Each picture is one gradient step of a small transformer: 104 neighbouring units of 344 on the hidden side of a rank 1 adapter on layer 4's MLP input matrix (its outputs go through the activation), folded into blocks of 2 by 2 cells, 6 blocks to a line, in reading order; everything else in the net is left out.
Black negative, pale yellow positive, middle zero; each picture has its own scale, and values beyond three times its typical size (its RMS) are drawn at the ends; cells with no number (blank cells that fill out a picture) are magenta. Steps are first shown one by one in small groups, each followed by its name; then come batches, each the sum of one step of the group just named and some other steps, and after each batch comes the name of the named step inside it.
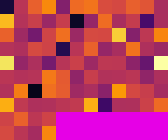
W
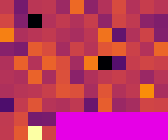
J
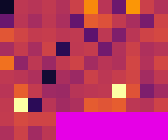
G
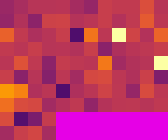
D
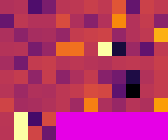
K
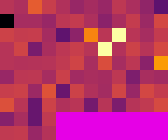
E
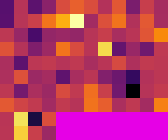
K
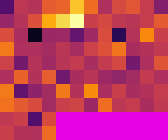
W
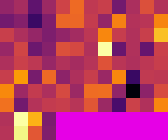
K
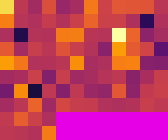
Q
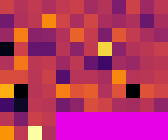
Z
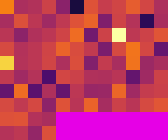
Q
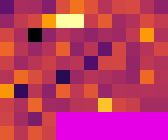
Z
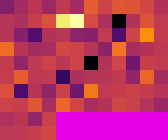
Q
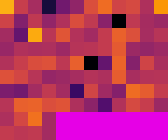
Q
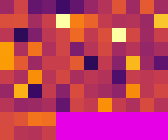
Q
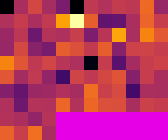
Z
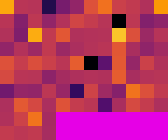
Q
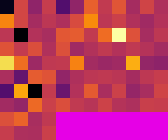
Q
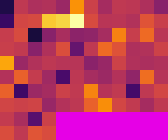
Z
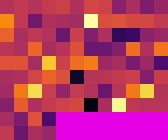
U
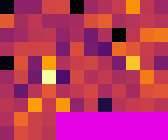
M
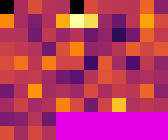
U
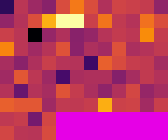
M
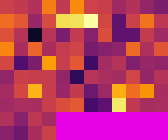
U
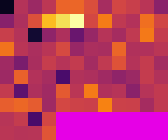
M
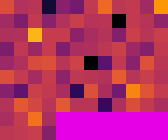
M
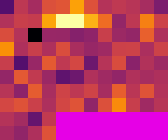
U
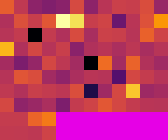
M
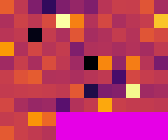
M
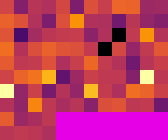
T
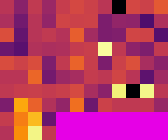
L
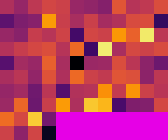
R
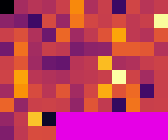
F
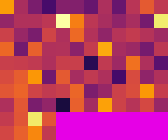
L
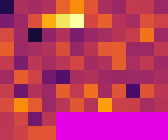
L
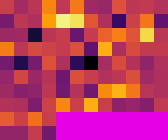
R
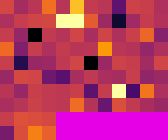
L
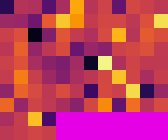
F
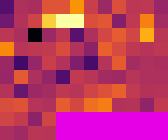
R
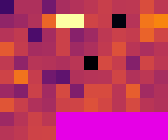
F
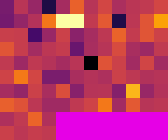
F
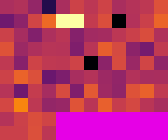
L
